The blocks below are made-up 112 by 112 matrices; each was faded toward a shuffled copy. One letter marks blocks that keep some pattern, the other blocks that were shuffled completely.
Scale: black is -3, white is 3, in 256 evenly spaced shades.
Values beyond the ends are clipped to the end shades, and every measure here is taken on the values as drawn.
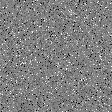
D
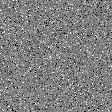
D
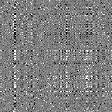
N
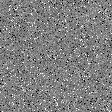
D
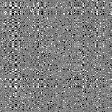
N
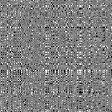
N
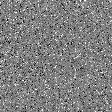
D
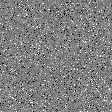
D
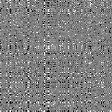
N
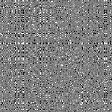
N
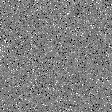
D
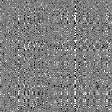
N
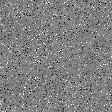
D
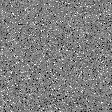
D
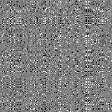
N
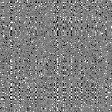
N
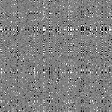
N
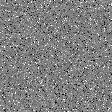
D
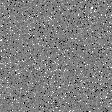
D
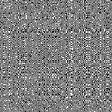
N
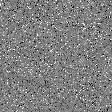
D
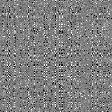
N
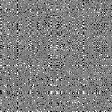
N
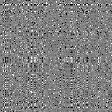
N
